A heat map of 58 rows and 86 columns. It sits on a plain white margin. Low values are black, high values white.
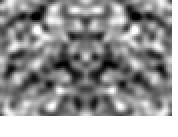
The ninth with the lowest average is the centre. The values follow a bell shape. It is mirror symmetric from left to right. The field is mottled with small blotches. No seam splits the table.
